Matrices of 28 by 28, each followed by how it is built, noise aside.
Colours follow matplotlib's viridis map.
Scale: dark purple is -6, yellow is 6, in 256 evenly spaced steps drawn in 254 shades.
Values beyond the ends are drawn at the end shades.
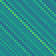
Toeplitz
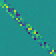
banded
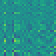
low rank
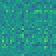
low rank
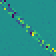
banded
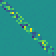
banded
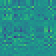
low rank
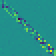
banded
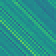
Toeplitz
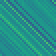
Toeplitz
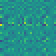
low rank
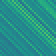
Toeplitz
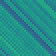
Toeplitz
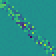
banded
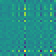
low rank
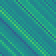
Toeplitz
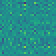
low rank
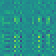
low rank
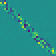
banded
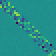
banded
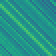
Toeplitz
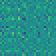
low rank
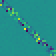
banded
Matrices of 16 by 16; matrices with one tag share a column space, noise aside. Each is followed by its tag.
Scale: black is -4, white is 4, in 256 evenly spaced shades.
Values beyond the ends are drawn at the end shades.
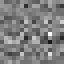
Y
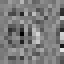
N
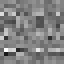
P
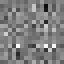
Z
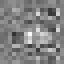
N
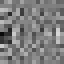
N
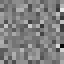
Z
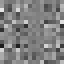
Z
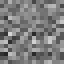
Y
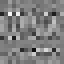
P
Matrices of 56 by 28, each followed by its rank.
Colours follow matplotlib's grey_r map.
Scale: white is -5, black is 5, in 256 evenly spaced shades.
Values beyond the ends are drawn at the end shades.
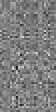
five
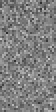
full rank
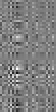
two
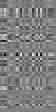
two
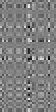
two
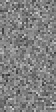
full rank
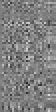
five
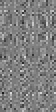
five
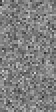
full rank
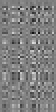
two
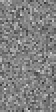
full rank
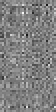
five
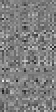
five
